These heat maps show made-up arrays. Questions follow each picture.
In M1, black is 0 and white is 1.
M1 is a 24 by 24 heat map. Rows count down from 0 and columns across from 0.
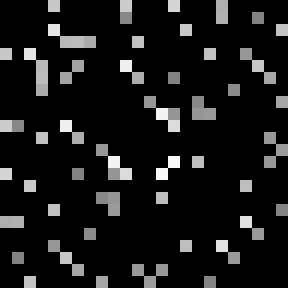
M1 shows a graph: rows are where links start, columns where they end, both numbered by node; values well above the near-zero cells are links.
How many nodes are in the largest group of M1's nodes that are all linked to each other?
3
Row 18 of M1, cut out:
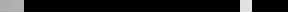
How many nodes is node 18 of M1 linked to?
3
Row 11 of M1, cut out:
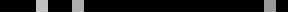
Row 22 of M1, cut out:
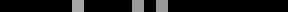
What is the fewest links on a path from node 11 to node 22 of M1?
1
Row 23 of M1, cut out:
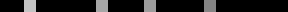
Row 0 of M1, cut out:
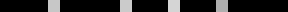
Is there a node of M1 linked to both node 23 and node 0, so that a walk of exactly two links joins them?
no
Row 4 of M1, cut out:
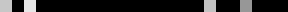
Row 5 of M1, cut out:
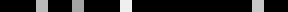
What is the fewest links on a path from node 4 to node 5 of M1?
3
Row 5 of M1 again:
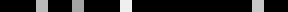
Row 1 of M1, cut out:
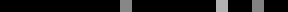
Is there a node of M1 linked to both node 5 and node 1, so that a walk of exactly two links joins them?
yes
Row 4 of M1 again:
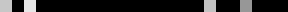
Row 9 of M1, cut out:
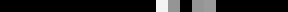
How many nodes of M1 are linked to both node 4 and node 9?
1
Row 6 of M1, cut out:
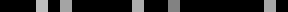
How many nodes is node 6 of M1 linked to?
5
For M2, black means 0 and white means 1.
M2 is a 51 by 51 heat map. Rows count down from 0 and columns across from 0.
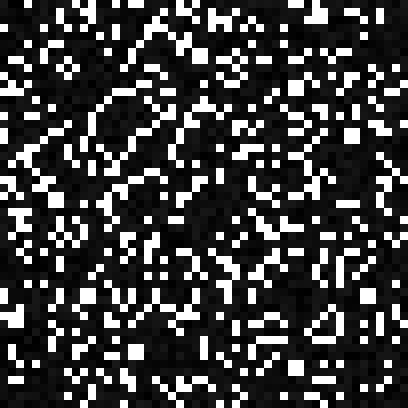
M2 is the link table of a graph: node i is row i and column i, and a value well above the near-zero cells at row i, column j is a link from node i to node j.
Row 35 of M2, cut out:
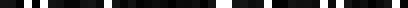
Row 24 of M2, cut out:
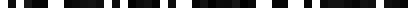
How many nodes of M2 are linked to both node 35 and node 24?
2
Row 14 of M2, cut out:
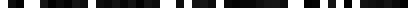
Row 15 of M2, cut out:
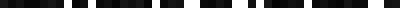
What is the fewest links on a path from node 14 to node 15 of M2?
2
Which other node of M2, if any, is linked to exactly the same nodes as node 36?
node 37
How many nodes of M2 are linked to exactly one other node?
0
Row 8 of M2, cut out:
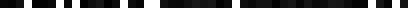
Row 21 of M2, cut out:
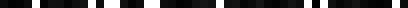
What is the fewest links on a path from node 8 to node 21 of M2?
2
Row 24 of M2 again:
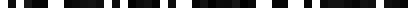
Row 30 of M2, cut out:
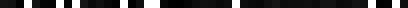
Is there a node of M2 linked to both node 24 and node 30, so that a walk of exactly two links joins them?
yes
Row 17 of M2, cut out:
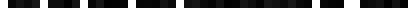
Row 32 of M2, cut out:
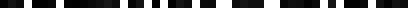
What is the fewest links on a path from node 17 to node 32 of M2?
3
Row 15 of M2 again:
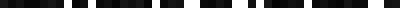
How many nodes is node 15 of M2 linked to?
12
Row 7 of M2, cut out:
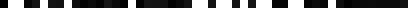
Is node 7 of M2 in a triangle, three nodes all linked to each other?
yes
